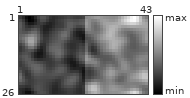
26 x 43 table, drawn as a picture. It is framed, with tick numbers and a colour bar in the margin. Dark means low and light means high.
The right part is higher, past a seam about 50% of the way across. The top right is the ninth with the highest average. No regular stripes run through it. The field is mottled with small blotches. No lone cell stands out from its neighbours.
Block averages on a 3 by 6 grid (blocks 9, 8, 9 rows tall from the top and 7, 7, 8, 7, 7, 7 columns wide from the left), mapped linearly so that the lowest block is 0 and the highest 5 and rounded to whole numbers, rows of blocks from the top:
100355 / 110233 / 000344
